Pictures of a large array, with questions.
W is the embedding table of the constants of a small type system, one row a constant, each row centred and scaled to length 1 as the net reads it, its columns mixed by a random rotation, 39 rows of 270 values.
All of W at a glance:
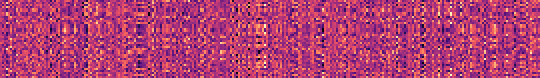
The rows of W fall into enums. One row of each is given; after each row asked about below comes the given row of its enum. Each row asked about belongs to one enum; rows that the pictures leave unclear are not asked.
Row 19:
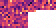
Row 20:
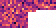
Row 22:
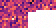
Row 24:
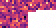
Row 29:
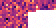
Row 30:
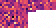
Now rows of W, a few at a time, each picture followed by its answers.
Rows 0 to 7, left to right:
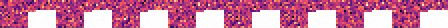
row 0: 19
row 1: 24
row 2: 22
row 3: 24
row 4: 30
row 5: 30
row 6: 24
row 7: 24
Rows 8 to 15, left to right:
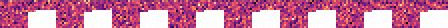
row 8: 19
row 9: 29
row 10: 30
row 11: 24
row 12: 22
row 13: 22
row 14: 20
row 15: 20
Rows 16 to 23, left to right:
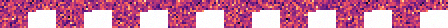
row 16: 22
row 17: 30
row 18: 29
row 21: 29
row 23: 19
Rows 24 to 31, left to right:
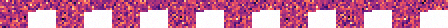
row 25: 29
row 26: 29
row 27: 30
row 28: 22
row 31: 22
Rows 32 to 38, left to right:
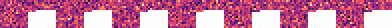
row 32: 20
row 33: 22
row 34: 24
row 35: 19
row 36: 30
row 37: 24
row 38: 30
